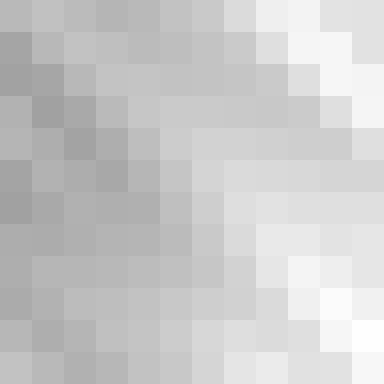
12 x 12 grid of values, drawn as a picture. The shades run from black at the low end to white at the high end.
Ninth with the lowest average: middle left. Odd rows or columns: none. Slope: up to the right. Average level on the scale: 80%.
